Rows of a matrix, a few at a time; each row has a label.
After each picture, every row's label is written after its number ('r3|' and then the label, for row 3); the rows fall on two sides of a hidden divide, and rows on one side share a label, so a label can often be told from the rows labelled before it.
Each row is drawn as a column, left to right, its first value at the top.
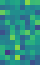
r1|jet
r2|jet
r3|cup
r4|jet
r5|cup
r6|cup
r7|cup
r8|cup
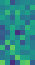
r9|jet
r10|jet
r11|cup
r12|jet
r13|jet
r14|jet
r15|cup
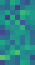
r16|jet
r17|jet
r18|cup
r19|cup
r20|jet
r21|jet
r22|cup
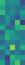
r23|jet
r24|cup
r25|jet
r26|jet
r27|jet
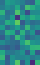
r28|jet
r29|cup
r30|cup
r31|jet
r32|cup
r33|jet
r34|cup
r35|jet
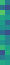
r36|jet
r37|jet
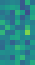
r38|cup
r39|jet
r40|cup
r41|jet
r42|jet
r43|cup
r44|jet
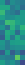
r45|jet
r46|cup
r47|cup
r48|jet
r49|cup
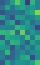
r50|cup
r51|cup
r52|cup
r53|jet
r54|cup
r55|jet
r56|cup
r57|jet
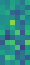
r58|cup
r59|jet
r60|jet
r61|cup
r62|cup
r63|cup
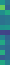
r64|jet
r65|jet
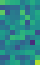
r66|cup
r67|cup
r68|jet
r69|cup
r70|cup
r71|cup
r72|cup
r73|jet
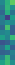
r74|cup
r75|jet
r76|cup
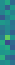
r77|jet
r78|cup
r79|cup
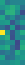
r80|cup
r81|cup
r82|jet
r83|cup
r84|cup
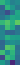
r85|cup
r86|jet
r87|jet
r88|cup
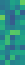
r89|jet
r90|cup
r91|cup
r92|cup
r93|cup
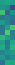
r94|jet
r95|cup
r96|jet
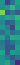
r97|jet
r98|cup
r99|cup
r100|cup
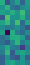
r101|cup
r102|jet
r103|cup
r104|cup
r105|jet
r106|cup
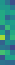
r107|cup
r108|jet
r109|cup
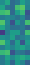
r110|jet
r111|jet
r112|cup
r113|jet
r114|jet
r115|cup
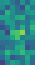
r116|cup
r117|jet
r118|cup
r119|cup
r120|cup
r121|jet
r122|cup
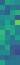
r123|cup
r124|cup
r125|cup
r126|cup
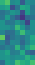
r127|cup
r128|jet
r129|jet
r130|jet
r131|cup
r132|jet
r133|jet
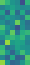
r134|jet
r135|cup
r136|cup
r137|cup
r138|cup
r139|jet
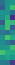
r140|jet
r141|jet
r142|cup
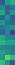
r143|jet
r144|jet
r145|jet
